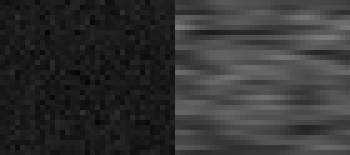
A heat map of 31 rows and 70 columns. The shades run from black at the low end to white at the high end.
The table splits into one row of 2 panels. Panel 1,1: very low, fine-grained, faint in contrast. Panel 1,2: low, streaked across.
